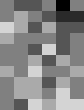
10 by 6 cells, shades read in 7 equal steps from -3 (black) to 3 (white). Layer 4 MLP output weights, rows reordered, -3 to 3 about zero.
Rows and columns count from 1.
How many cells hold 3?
0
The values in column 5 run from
-3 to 2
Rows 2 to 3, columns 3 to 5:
0 -1 -2 | -1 1 -1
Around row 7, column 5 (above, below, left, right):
1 1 0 1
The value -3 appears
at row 1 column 5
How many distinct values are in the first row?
3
